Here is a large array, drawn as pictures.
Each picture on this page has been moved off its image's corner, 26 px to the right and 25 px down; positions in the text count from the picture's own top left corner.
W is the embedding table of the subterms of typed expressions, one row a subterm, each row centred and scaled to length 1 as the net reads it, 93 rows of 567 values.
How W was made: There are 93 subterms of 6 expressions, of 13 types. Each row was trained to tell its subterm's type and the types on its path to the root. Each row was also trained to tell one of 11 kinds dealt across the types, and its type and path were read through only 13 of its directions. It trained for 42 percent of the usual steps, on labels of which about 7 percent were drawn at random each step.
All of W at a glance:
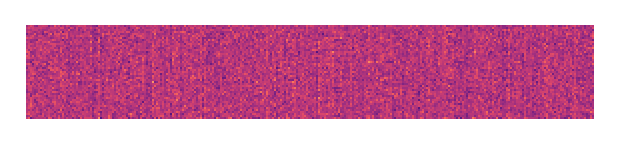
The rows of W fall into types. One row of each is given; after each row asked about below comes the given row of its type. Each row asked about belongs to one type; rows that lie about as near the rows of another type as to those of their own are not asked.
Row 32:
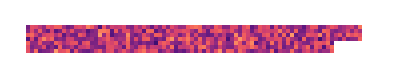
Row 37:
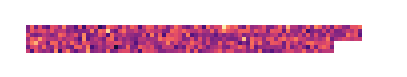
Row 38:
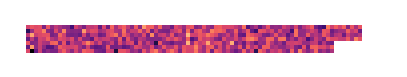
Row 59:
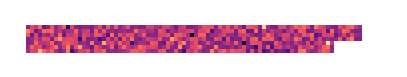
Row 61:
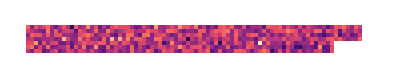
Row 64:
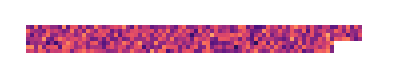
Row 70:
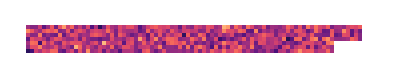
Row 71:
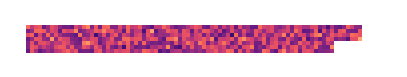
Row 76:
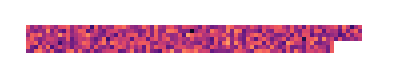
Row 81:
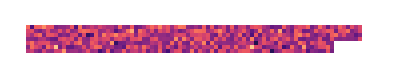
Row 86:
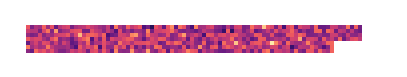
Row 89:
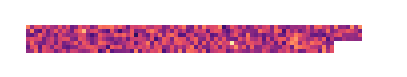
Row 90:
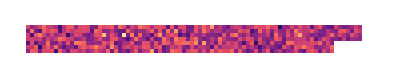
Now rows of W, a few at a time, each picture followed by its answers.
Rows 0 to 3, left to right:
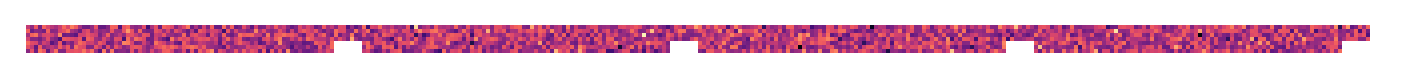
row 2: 86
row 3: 32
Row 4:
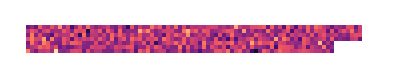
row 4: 70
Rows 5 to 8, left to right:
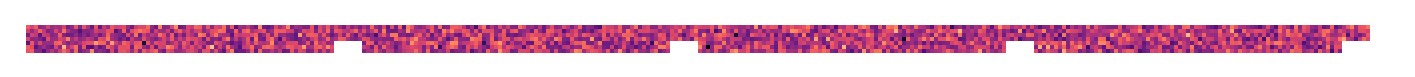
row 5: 38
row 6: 61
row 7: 38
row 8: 81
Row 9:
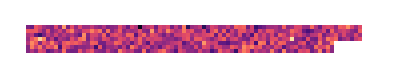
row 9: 81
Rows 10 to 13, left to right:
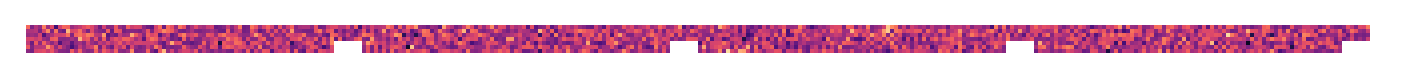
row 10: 86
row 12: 81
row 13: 81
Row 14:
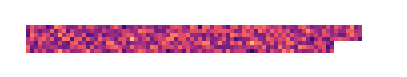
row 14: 32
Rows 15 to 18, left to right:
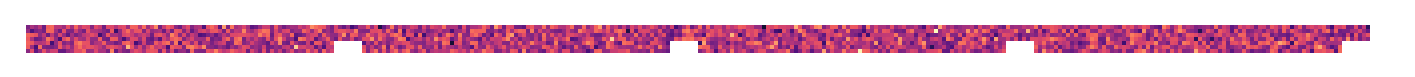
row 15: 90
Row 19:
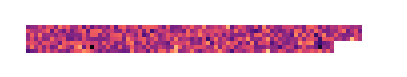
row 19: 70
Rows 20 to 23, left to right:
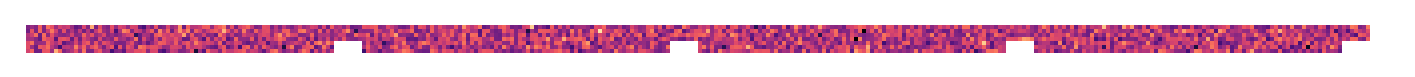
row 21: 71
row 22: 64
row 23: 32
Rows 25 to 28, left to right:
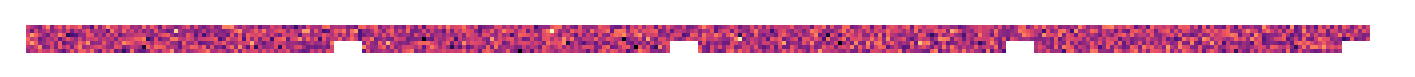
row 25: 76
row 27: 38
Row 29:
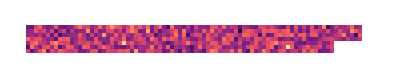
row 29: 71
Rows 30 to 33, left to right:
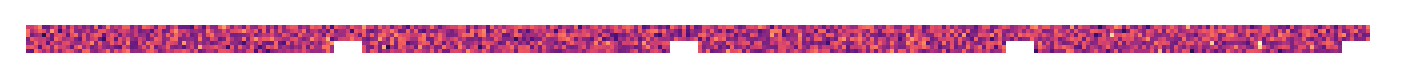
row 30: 37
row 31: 64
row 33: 81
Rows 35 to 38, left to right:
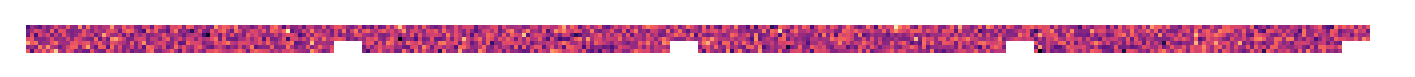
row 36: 70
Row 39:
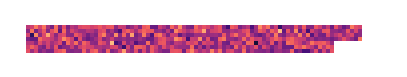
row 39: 32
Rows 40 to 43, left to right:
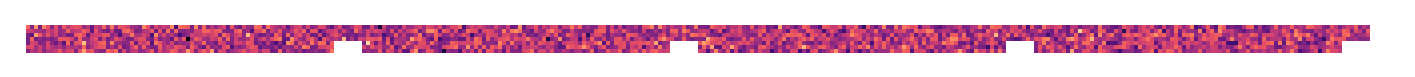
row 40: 61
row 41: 89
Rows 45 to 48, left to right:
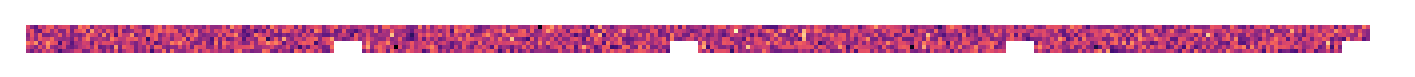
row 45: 70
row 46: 70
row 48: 59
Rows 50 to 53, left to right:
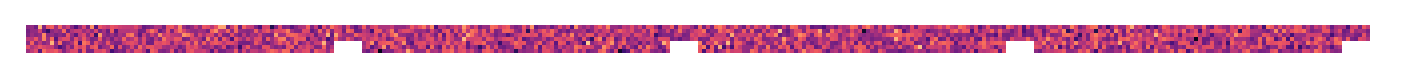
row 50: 89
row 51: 71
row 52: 64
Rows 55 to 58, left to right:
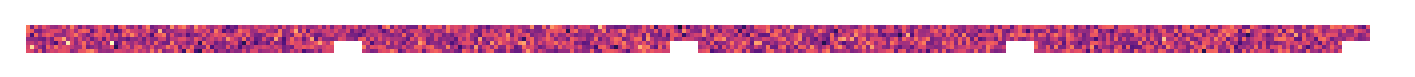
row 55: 64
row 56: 89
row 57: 32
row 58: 38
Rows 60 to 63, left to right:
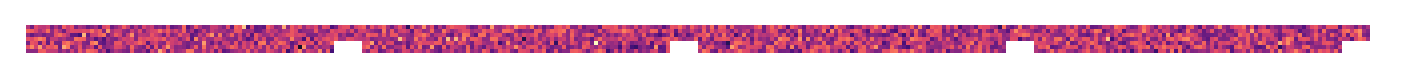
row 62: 90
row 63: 89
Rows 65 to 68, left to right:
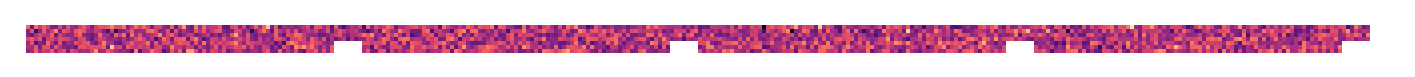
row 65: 89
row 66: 90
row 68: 38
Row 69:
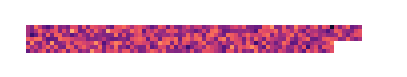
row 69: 71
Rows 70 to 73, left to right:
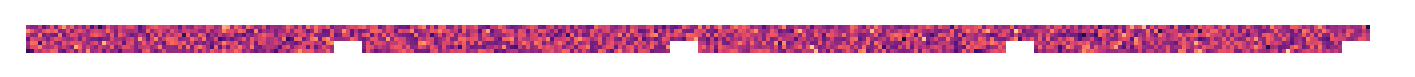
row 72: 64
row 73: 70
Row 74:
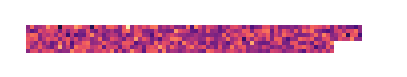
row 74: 90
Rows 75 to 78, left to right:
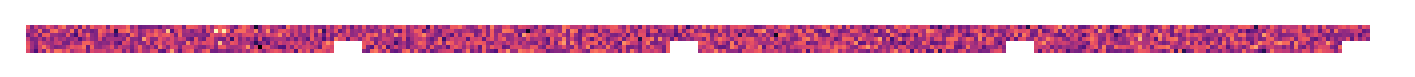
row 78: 89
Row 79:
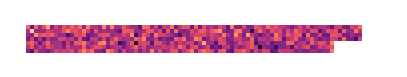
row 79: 61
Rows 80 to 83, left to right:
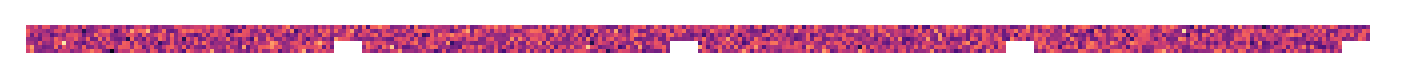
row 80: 64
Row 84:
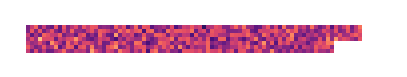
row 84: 32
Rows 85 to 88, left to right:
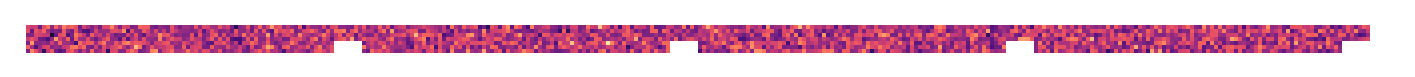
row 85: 76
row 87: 71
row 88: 81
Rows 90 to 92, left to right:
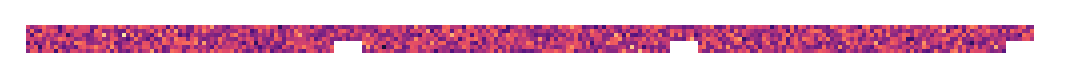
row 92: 71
